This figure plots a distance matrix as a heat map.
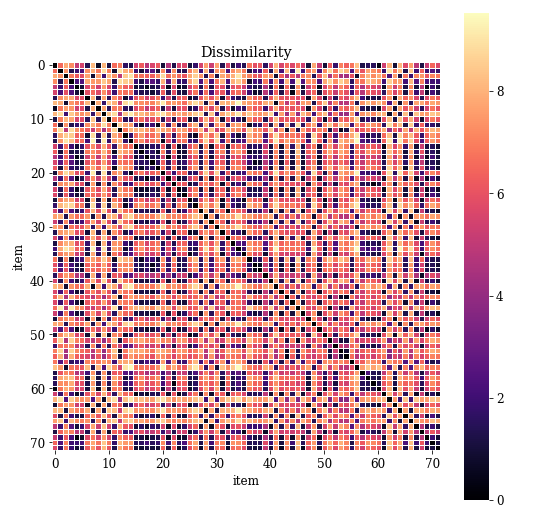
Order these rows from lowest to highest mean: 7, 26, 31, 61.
61, 31, 26, 7
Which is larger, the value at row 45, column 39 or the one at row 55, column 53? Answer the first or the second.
the second
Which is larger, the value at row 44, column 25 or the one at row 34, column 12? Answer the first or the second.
the second
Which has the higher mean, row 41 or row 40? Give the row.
41
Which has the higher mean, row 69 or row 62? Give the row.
62
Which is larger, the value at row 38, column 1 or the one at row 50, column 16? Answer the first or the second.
the second
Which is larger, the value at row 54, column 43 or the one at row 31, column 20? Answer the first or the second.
the second
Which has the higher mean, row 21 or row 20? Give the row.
20
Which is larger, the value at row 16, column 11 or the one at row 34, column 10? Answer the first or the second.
the second
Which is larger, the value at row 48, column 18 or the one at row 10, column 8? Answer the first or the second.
the first
